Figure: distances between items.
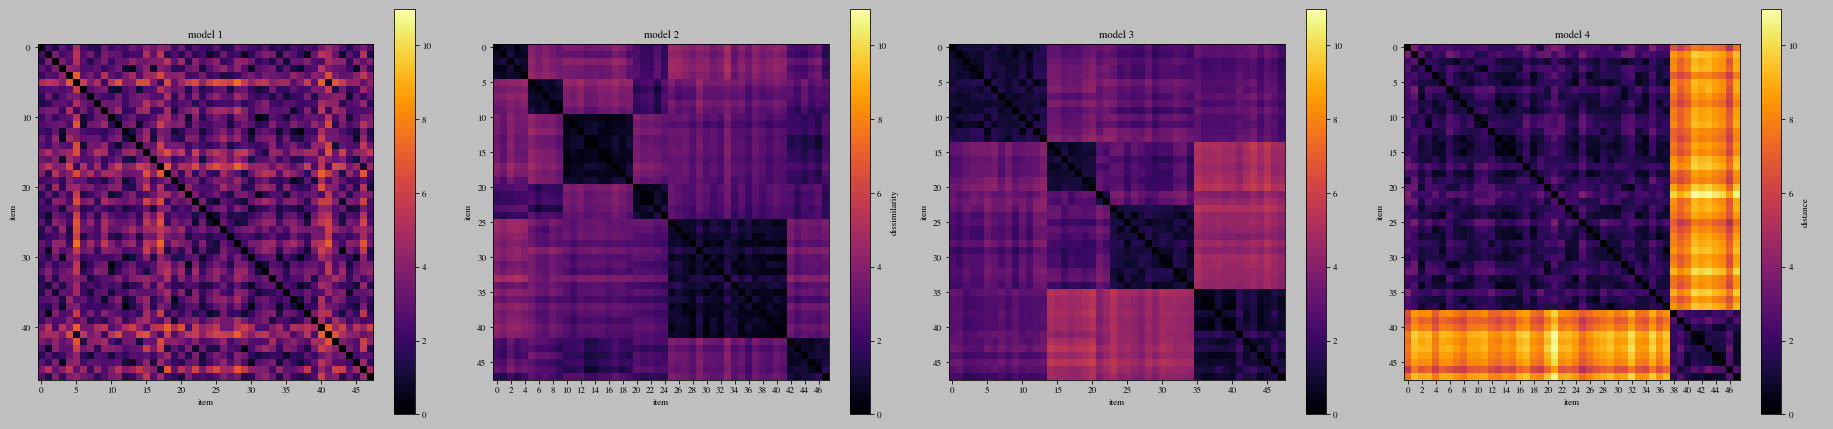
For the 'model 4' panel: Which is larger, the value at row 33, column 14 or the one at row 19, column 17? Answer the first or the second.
the second
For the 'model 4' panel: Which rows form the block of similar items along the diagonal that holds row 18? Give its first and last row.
0 to 37
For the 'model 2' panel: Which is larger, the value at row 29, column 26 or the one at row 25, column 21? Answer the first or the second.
the second
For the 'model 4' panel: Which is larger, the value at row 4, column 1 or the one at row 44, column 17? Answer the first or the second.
the second
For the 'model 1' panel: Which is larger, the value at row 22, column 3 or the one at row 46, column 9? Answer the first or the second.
the first
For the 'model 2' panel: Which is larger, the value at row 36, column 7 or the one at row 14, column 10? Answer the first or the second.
the first
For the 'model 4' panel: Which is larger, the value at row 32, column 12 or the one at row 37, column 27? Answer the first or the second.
the first
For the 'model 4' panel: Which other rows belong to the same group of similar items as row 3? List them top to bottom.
0, 1, 2, 4, 5, 6, 7, 8, 9, 10, 11, 12, 13, 14, 15, 16, 17, 18, 19, 20, 21, 22, 23, 24, 25, 26, 27, 28, 29, 30, 31, 32, 33, 34, 35, 36, 37
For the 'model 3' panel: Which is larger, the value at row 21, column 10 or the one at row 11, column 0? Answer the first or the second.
the first
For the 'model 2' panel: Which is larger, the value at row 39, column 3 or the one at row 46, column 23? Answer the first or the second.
the first
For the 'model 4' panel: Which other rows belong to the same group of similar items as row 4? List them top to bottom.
0, 1, 2, 3, 5, 6, 7, 8, 9, 10, 11, 12, 13, 14, 15, 16, 17, 18, 19, 20, 21, 22, 23, 24, 25, 26, 27, 28, 29, 30, 31, 32, 33, 34, 35, 36, 37
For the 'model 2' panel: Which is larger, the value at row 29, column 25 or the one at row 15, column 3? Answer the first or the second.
the second
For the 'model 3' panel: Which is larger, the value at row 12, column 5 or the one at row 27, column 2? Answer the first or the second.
the second
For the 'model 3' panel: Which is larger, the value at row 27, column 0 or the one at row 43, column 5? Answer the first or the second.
the second
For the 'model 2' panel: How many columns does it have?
48
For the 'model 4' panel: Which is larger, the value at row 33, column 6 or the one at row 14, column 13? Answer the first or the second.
the first
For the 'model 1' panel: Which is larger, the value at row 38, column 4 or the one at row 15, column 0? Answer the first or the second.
the second
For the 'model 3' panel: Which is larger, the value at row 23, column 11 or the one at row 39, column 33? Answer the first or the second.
the second
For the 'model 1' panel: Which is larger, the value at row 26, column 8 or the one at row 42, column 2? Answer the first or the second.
the second
